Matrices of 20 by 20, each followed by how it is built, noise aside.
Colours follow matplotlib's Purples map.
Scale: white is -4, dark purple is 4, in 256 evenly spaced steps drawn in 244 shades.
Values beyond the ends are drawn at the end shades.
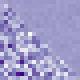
lower triangular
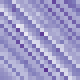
Toeplitz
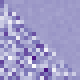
lower triangular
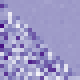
lower triangular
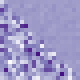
lower triangular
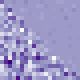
lower triangular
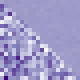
lower triangular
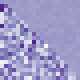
lower triangular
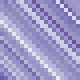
Toeplitz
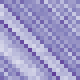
Toeplitz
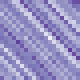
Toeplitz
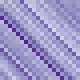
Toeplitz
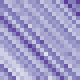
Toeplitz
